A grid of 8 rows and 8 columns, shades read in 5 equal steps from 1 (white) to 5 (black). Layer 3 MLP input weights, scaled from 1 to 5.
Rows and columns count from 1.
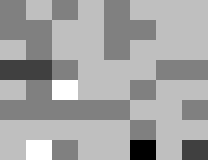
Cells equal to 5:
1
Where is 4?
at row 4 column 1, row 4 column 2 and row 8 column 8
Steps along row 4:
same down down same same up same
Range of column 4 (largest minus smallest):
1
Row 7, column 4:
2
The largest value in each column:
4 4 3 3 3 5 3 4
